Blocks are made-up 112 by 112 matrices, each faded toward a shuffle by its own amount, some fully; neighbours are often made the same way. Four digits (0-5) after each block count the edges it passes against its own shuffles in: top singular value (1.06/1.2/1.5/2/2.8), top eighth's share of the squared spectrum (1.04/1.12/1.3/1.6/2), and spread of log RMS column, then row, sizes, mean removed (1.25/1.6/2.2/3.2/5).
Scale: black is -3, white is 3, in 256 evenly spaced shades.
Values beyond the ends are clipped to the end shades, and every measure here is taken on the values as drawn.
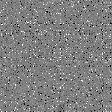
4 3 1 1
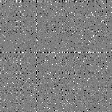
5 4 2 2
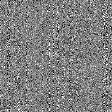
1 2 4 0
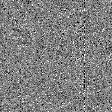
2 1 2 0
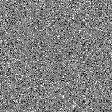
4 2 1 1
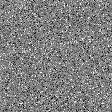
2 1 0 0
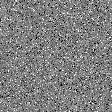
1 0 0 0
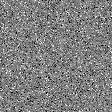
2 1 0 0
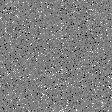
2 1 0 0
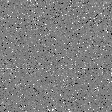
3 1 0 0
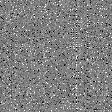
4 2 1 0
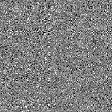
4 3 2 2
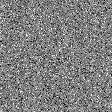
0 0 0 0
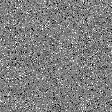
3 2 1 0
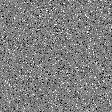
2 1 0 0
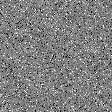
0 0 0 0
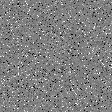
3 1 0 0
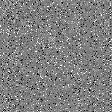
4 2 2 1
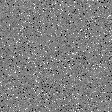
0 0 0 0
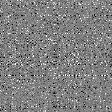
4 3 1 2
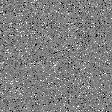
3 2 1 1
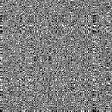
5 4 3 3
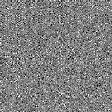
4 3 2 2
